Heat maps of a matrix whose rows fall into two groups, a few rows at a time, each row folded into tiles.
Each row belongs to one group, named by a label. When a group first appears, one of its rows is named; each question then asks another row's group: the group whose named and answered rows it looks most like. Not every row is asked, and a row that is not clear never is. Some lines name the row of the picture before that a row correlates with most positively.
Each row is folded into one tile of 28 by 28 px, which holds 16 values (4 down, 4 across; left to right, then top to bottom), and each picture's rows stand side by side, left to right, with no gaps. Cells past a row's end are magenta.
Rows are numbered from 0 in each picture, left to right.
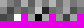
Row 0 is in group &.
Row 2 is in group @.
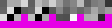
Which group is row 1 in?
@
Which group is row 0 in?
@
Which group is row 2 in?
&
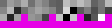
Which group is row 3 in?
&
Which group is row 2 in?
@
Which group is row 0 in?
@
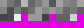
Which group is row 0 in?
&
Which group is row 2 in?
&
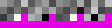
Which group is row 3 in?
@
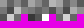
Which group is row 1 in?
&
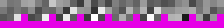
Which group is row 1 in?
&
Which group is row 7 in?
@
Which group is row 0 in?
&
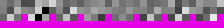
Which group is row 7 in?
&
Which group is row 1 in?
@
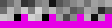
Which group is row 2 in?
@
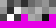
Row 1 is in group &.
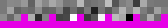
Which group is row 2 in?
&
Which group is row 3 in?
&
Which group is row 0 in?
@
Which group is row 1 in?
@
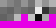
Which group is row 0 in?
&
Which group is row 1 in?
@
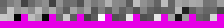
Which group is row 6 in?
@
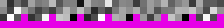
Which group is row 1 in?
&
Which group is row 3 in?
&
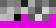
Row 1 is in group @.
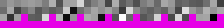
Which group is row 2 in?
@
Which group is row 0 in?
@
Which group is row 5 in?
&
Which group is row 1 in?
&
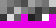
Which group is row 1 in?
&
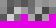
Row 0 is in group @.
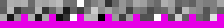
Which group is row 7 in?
&
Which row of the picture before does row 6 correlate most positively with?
0
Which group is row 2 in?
&
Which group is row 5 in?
&
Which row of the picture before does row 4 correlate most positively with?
1
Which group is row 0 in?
@
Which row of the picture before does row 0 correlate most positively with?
1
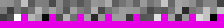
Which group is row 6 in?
@
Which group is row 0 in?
&
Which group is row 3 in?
@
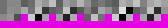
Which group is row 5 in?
@
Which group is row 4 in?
@
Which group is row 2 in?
@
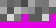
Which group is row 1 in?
&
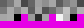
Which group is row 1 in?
@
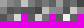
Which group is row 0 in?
&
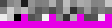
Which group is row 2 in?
@
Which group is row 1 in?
&
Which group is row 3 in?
&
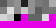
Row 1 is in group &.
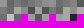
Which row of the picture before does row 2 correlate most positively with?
0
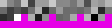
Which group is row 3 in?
@
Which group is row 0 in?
&
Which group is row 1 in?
@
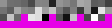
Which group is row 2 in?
&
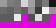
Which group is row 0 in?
&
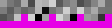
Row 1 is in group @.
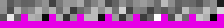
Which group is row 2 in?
@
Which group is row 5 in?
&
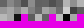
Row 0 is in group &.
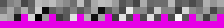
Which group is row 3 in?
@
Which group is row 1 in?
@
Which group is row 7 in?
@
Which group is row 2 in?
&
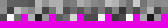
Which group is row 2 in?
&
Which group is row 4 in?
&
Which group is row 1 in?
@
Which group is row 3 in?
&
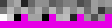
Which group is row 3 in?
@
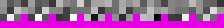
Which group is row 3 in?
@
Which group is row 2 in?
&
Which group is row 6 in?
&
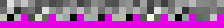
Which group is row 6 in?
@
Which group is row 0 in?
@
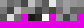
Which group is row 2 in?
@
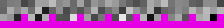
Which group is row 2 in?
&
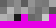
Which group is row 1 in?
&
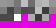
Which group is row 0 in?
&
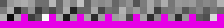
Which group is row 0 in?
@
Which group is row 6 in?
@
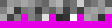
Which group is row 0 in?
@
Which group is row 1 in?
&
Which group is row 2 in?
&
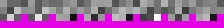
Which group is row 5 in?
&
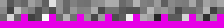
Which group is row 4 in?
&
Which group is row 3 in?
@
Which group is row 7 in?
@
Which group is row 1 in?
&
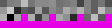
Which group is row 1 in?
@
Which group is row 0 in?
@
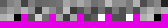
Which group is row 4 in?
&
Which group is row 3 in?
&
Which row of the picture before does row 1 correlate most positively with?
3
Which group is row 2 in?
@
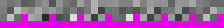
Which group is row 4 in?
&
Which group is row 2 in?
&
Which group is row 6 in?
@
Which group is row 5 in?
@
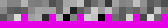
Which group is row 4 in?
&
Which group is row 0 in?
&
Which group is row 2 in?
@
